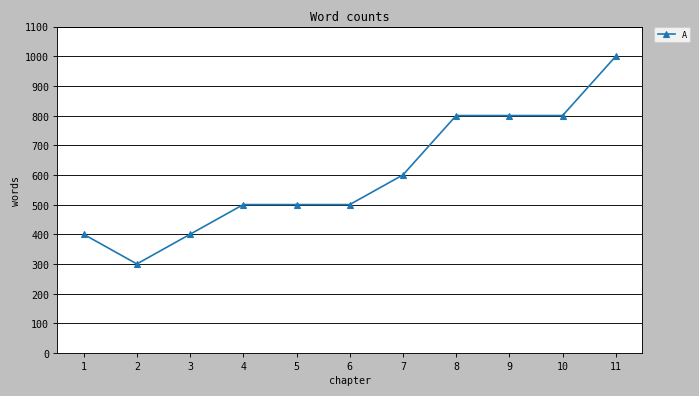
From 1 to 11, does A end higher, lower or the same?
higher
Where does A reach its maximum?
11
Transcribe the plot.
Title: Word counts
x-axis: chapter, ticks 1 2 3 4 5 6 7 8 9 10 11
y-axis: words, ticks 0 100 200 300 400 500 600 700 800 900 1000 1100
Legend: A
Values:
A: 400 300 400 500 500 500 600 800 800 800 1000
